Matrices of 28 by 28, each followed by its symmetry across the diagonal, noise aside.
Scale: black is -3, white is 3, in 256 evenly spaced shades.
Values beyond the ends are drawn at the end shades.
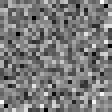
symmetric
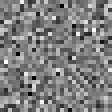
antisymmetric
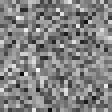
neither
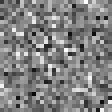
symmetric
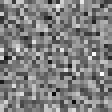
antisymmetric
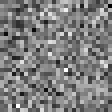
neither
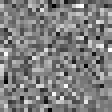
antisymmetric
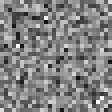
symmetric
